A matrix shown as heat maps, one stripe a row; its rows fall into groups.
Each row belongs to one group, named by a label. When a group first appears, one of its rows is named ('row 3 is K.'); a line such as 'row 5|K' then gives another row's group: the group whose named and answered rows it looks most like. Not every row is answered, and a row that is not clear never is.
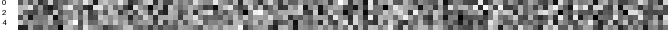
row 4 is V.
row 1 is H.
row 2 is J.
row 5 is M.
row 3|V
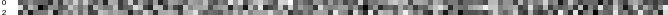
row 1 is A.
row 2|V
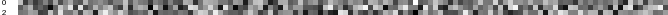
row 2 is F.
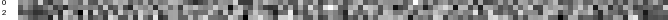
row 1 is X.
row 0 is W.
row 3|J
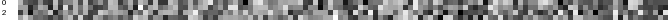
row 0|J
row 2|V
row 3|H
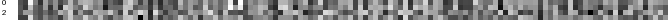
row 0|M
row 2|H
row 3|M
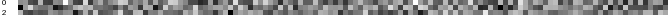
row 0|W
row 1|X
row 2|A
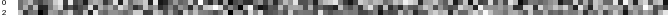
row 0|H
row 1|F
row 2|A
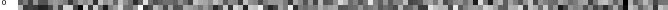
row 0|F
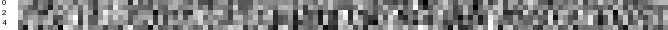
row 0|W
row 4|V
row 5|M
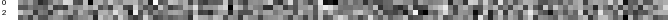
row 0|W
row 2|W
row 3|F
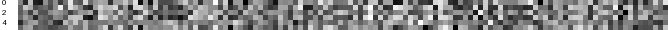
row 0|M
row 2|F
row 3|H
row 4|X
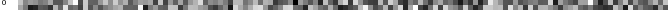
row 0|V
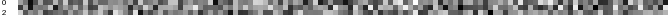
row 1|V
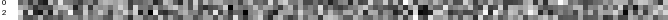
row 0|F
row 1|W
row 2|M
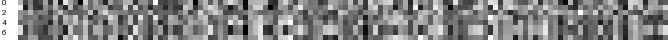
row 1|M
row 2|F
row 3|J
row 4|J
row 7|J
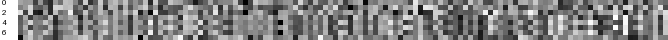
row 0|W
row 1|H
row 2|M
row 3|V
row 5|V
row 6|V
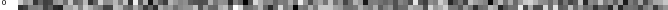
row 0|W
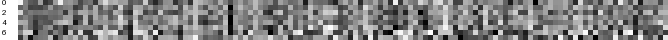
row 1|X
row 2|A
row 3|X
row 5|X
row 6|H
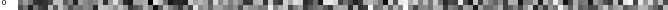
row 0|H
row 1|F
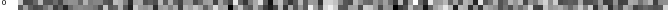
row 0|A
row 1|X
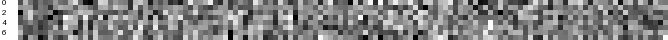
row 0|H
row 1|W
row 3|W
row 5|J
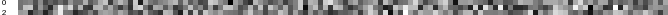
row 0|X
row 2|F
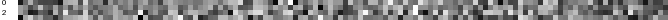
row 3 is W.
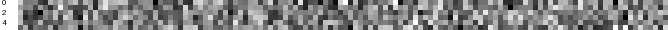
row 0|F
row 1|F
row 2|M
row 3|M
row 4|A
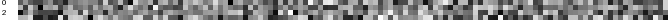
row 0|X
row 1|M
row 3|H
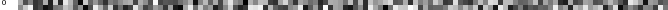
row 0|M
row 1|H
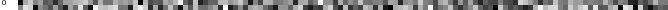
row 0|W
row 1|H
